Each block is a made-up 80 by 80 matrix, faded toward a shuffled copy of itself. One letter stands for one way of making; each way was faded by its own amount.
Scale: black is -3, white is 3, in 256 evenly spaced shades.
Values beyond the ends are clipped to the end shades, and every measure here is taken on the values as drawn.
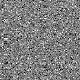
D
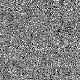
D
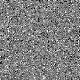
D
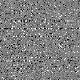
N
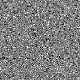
D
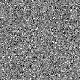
D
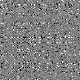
N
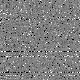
N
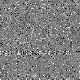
N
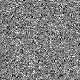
D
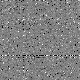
N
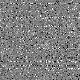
N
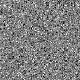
D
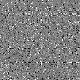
N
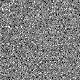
D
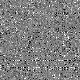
N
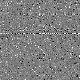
N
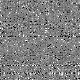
N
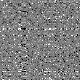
N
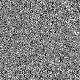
D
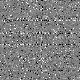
N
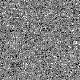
D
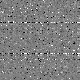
N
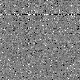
N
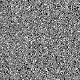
D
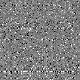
N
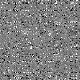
N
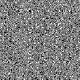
D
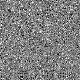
D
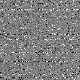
N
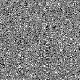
D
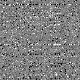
N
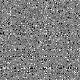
N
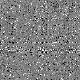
N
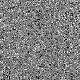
D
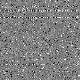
N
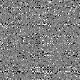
N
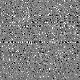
N
